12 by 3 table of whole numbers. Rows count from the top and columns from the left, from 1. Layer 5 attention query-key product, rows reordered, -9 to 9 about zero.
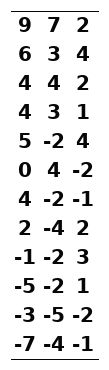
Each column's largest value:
9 7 4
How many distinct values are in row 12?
3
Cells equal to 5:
1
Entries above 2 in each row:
2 3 2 2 2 1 1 0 1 0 0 0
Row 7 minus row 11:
7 3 1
